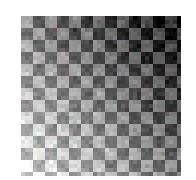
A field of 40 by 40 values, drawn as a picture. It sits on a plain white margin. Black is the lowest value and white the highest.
Ninth with the lowest average: top right. Ninth with the highest average: bottom left. Grain: checkered. Mirror symmetry: none. Slope: up to the bottom left.
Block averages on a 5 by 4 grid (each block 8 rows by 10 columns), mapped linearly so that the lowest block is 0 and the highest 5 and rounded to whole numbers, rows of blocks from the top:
3 2 1 0 / 3 2 1 1 / 4 3 2 1 / 4 4 3 2 / 5 4 3 2
